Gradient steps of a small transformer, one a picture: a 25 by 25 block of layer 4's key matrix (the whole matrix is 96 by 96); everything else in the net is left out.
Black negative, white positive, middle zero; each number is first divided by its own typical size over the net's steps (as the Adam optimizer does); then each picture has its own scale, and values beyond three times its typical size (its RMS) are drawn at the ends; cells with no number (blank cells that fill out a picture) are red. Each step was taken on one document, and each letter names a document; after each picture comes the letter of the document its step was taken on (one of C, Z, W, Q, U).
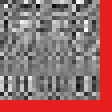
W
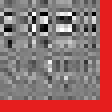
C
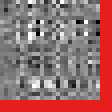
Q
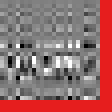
C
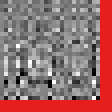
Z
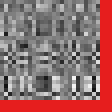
W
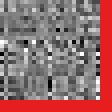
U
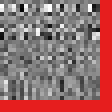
U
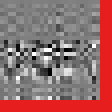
C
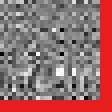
W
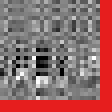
Z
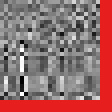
W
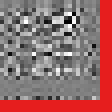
C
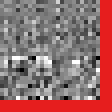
Z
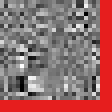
W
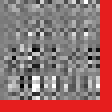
Q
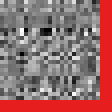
U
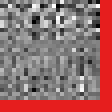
Q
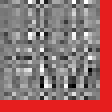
Q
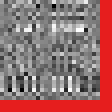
W
